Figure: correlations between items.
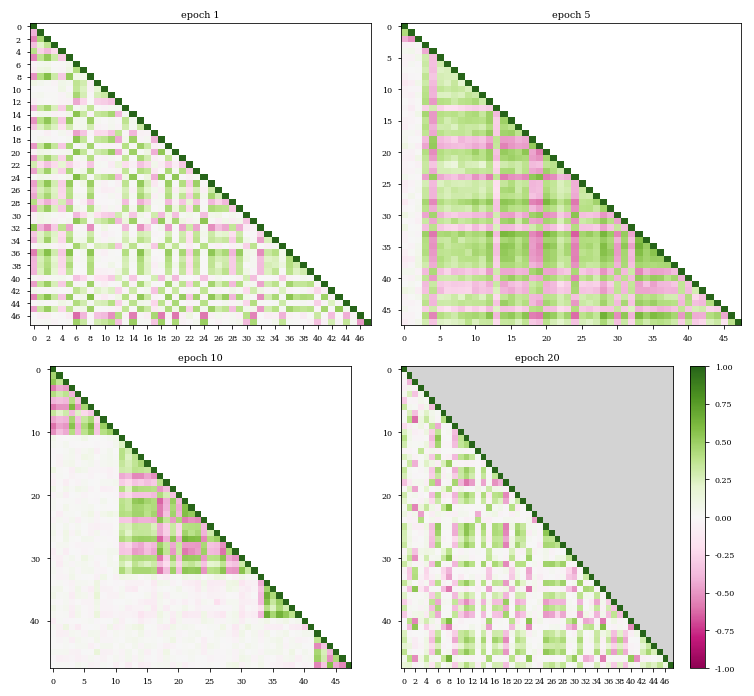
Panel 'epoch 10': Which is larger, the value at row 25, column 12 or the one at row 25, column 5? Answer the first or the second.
the first
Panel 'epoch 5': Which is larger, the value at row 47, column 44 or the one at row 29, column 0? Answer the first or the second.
the first
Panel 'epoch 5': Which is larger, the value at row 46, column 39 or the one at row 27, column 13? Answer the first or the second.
the second
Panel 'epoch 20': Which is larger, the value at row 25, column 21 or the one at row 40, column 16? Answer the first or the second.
the first
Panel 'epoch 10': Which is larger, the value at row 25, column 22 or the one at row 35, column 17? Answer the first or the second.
the first
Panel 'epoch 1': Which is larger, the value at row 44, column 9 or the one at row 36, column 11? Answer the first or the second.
the first
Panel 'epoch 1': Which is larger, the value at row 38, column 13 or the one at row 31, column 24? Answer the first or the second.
the second
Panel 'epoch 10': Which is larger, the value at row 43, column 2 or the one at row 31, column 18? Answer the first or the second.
the first
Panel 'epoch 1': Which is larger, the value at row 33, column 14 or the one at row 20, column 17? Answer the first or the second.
the first
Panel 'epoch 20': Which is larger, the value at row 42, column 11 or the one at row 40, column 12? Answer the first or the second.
the first
